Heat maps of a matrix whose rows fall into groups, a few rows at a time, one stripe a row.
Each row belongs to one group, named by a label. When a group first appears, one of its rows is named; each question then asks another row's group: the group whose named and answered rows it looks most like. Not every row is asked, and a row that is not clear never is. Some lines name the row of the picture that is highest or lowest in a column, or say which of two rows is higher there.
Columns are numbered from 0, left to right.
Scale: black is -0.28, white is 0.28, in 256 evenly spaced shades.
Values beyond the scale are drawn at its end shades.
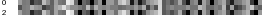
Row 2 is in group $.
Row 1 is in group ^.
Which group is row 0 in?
$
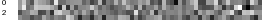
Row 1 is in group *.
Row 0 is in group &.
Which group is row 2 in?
^
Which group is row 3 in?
$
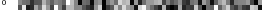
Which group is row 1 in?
&
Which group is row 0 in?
$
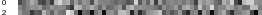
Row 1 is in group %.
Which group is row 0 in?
^
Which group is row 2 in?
$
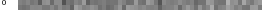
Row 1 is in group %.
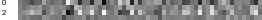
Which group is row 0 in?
$
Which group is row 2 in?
%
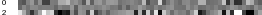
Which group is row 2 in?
*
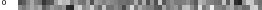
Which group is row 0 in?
^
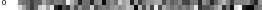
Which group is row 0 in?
$
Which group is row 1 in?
*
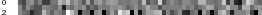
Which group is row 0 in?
^
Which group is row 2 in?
$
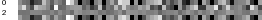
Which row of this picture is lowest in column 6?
2
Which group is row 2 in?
%
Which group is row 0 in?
$
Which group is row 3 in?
$
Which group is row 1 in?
&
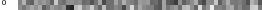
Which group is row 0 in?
&
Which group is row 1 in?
%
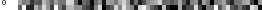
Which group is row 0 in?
$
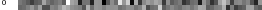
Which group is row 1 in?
^
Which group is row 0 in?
$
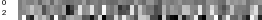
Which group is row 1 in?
%
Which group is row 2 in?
%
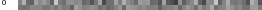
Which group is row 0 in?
&
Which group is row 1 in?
%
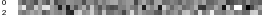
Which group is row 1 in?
*
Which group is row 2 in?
%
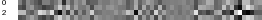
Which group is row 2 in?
*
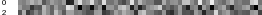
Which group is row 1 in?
$
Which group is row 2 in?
&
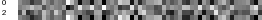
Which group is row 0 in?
$
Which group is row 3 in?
$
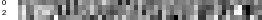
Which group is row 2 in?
*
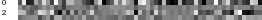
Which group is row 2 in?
*
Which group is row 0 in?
&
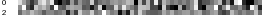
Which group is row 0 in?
*
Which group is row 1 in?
&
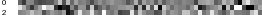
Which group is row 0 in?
^
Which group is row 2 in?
%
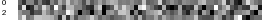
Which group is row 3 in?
*
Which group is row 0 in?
^
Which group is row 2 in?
$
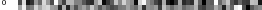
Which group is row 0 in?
&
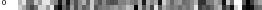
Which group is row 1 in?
*
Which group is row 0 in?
*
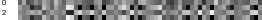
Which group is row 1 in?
$
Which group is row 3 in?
$
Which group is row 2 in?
%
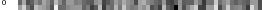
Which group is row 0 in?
&
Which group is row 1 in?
&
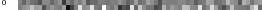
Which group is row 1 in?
%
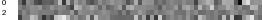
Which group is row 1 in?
%
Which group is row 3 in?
^
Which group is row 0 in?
^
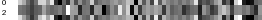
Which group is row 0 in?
*
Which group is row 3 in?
*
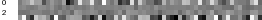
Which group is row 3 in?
&
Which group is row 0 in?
%
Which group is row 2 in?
%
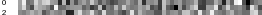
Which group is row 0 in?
*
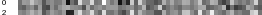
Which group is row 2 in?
%
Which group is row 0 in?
%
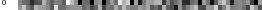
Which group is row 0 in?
$
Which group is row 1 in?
&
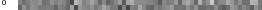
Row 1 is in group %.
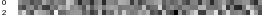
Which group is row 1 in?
^
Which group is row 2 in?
&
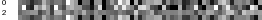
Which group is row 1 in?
&
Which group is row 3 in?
$
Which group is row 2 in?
^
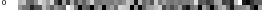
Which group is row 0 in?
*
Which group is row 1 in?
$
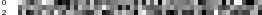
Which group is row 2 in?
&
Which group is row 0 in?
*
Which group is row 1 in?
%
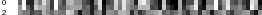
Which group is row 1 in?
&
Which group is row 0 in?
&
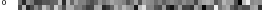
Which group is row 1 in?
&
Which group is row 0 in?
^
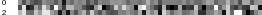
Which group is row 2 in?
*
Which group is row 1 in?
&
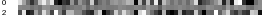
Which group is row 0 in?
*
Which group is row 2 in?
&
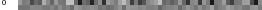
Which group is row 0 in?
$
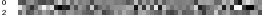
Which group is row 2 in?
&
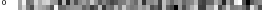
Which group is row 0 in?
*
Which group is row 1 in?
&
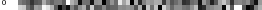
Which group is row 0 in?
$
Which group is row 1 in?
*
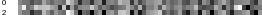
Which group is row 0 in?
$
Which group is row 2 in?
$
